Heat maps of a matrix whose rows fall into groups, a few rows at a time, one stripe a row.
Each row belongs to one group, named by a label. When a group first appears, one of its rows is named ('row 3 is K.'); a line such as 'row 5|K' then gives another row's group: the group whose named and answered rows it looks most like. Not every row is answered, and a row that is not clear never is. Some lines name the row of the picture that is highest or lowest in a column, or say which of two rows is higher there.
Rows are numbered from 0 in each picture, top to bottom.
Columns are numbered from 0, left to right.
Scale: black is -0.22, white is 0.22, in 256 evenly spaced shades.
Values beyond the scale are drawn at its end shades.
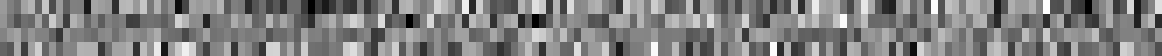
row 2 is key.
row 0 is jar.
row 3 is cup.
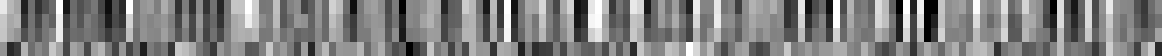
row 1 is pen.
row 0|pen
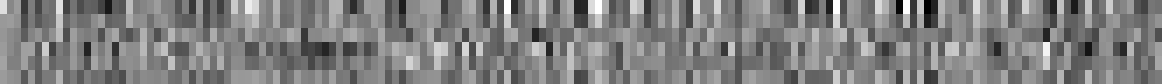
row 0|pen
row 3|jar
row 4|jar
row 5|pen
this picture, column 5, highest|2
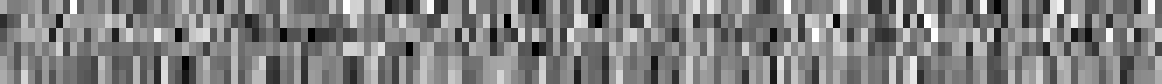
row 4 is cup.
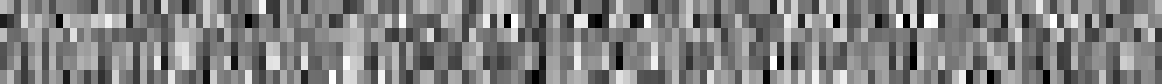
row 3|cup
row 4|cup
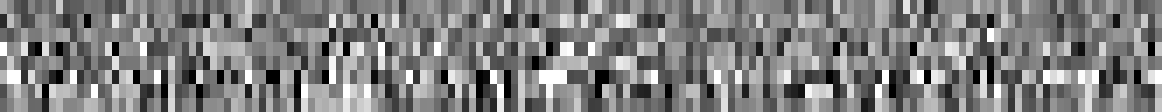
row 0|pen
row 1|key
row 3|jar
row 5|key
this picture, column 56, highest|1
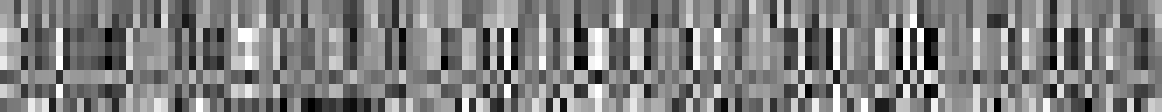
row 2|pen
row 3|pen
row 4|pen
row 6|pen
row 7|jar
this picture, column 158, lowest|5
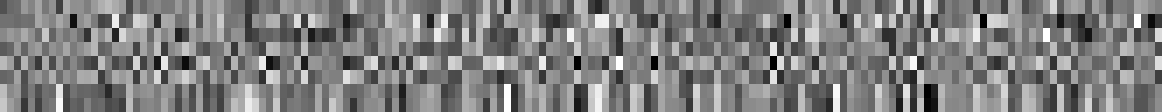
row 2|jar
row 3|cup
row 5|cup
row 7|pen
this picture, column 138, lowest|4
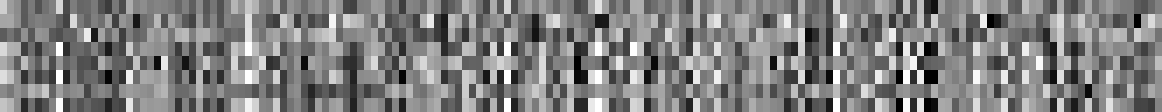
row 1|key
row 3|pen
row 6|jar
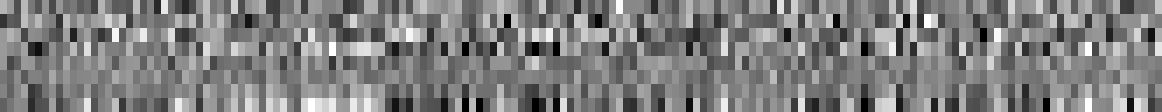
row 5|cup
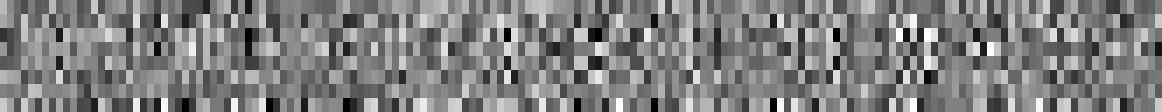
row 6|jar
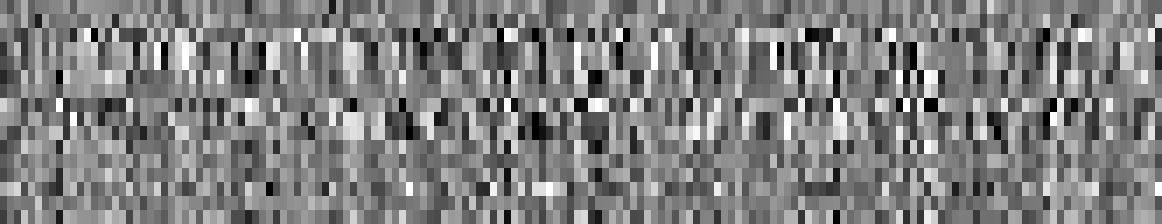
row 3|cup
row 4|cup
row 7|pen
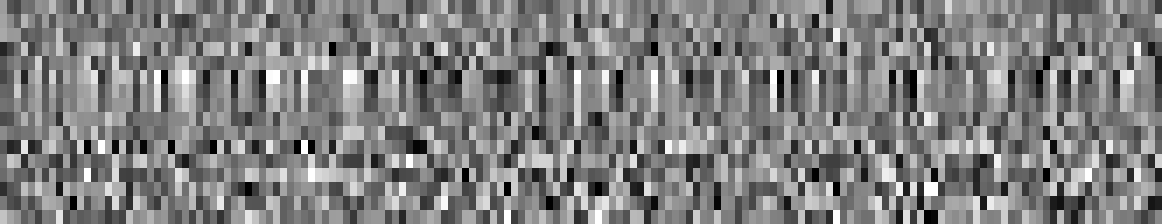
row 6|cup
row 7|cup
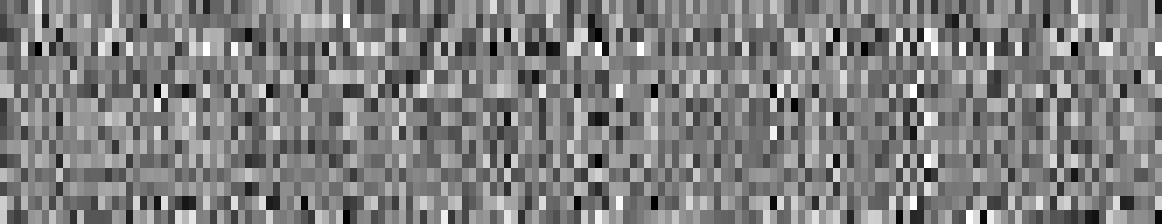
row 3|jar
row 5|key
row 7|cup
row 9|cup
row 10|jar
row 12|pen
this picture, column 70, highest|0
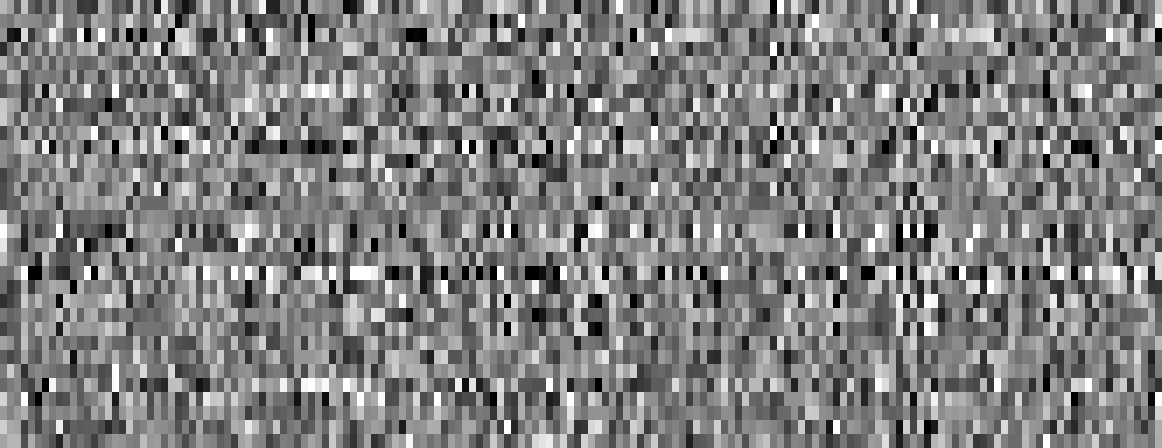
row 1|jar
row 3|cup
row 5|key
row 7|pen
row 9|cup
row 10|jar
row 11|key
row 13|cup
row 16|pen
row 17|key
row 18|jar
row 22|key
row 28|jar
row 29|jar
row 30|pen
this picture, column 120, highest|19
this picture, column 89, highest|10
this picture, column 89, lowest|19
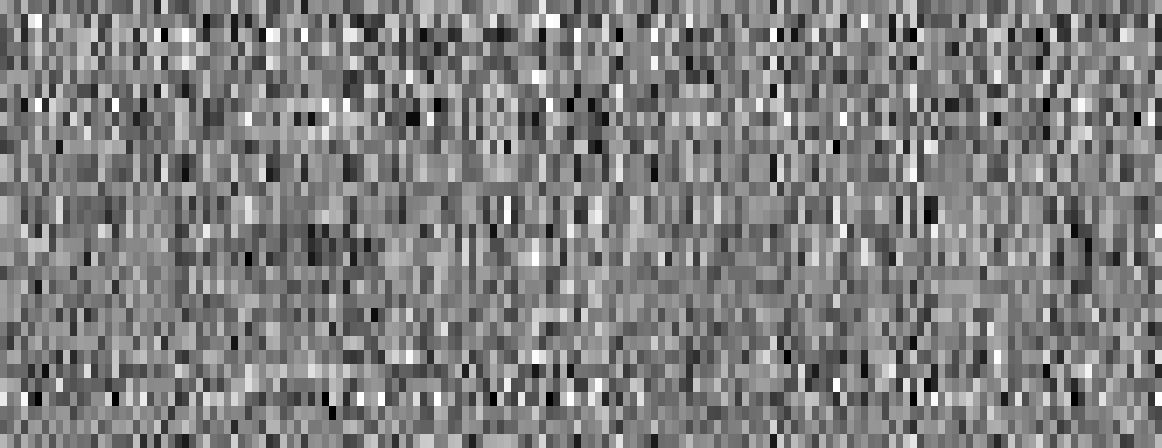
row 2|cup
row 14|pen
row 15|pen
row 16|jar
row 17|jar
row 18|jar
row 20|jar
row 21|pen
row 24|cup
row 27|pen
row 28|jar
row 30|cup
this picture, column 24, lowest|29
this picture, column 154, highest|7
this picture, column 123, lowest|26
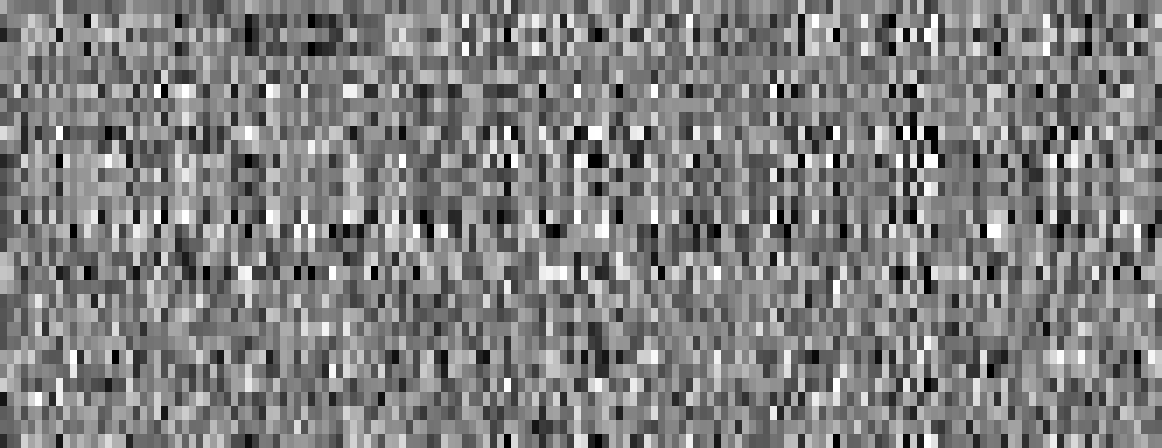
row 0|pen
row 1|jar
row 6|cup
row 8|cup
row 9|pen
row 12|cup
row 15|cup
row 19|key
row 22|cup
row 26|key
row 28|jar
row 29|cup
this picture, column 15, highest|11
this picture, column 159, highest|16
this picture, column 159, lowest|19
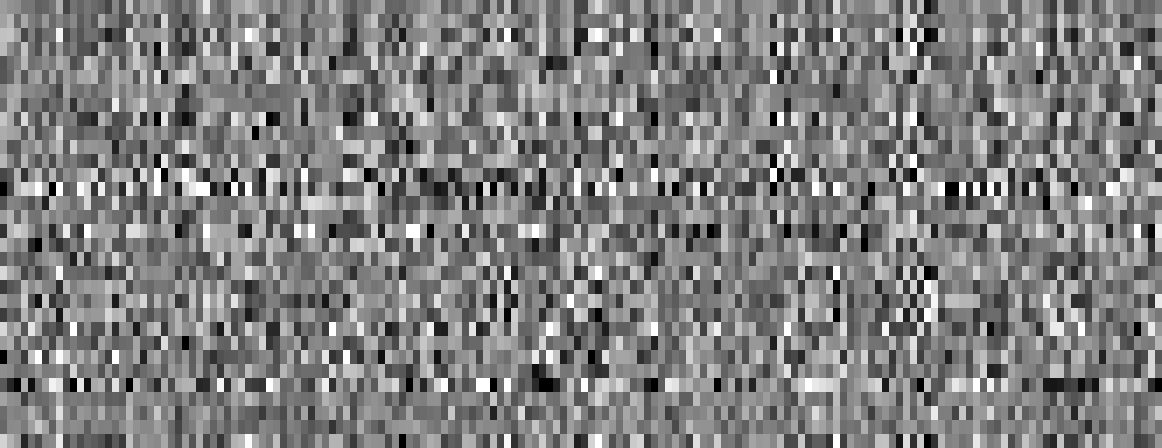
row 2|pen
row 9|pen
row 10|key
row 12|cup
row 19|pen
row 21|jar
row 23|key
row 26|key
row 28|pen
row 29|jar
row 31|pen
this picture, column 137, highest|13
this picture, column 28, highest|13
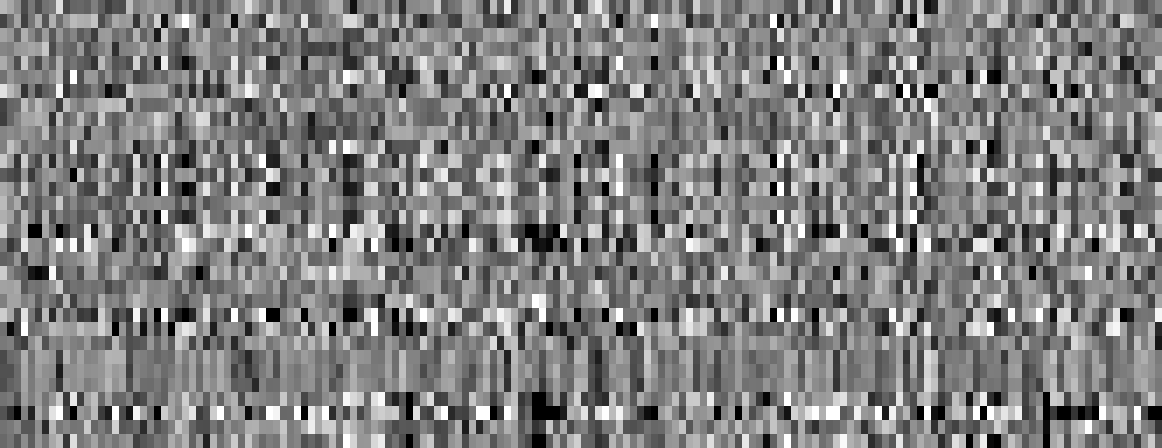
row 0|pen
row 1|cup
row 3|jar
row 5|key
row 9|jar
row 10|key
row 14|pen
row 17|key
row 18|cup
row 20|pen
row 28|key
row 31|key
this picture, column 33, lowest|1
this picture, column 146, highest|6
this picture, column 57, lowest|6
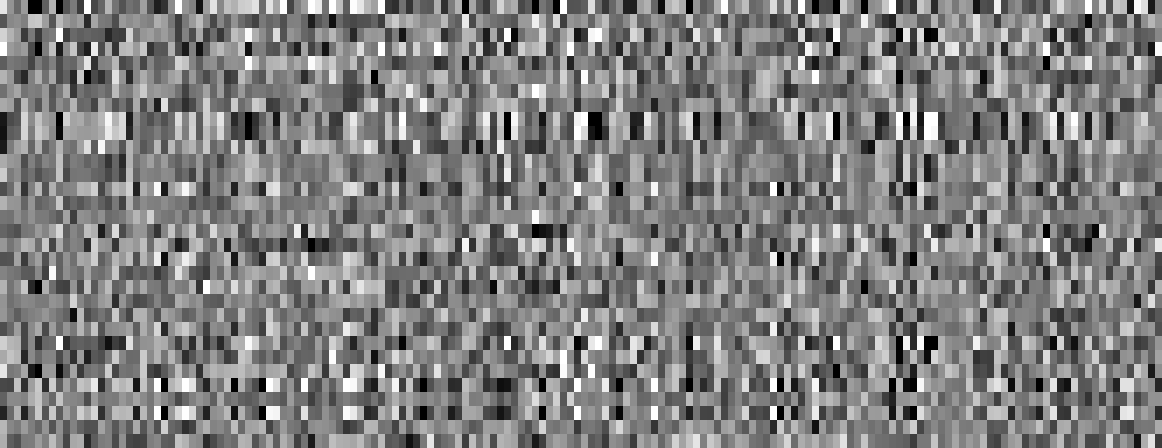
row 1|jar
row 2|pen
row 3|jar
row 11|pen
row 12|pen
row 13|cup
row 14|pen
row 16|key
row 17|jar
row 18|cup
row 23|cup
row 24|pen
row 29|cup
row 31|key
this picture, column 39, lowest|8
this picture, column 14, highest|10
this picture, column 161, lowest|0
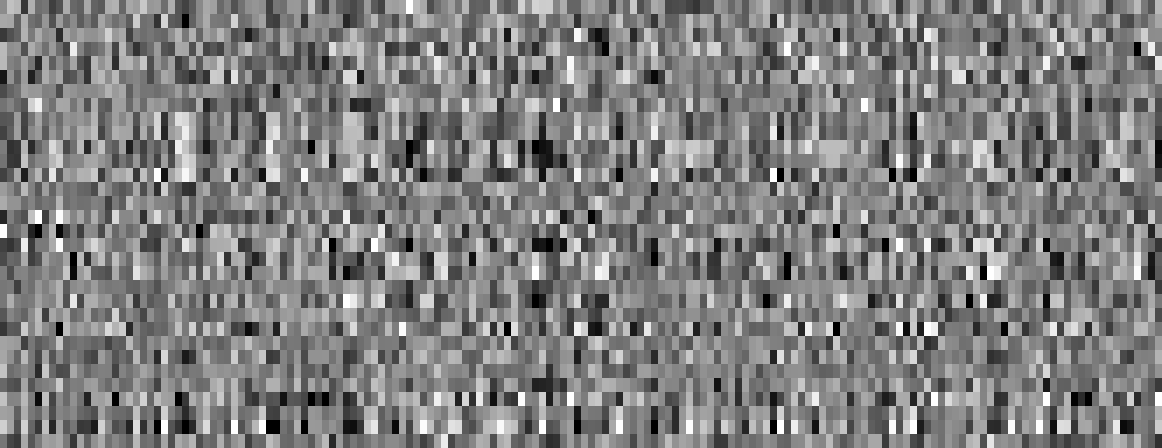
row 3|key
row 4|jar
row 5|key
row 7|jar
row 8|cup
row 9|cup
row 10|key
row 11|key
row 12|cup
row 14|pen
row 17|key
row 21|key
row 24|pen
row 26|jar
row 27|key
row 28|jar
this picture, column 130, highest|30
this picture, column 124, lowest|21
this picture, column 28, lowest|16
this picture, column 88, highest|30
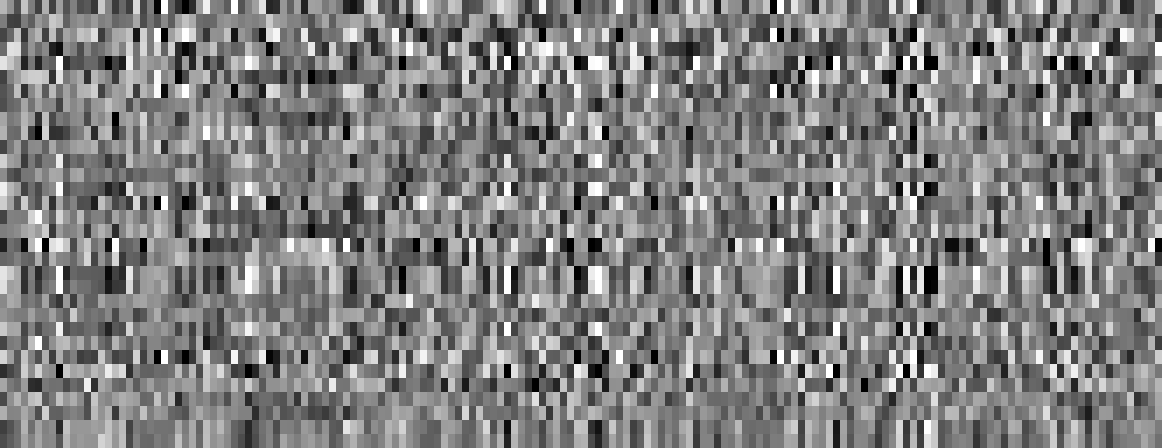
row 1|key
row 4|pen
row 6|cup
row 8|jar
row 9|jar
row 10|cup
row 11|pen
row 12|key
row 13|pen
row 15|jar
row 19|pen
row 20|pen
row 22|key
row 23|pen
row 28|jar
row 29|jar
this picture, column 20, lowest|17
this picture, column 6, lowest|17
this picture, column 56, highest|2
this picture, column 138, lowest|17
